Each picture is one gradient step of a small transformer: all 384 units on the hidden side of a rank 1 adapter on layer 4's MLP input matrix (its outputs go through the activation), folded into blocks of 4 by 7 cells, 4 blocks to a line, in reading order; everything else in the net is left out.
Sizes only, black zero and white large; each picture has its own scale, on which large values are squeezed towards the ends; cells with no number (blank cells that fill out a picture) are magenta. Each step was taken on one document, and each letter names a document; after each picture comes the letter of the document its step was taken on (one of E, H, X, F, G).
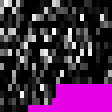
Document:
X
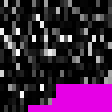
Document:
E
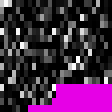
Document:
X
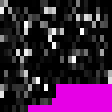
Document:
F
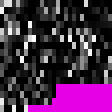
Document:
X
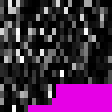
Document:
X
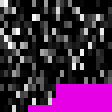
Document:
E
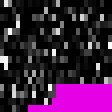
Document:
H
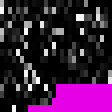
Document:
F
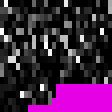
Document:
E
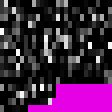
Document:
E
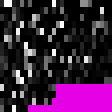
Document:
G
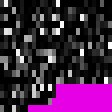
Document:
H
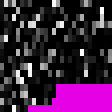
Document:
G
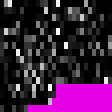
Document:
H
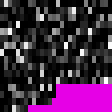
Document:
H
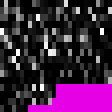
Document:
E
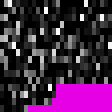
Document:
H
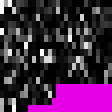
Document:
X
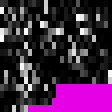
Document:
F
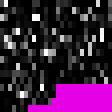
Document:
E
